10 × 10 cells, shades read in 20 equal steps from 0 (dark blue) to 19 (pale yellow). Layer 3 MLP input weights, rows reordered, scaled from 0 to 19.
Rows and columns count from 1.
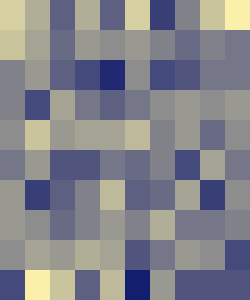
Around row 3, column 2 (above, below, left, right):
12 4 9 6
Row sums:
116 99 66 89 111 77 81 95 96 84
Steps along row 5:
up down up same up down up down up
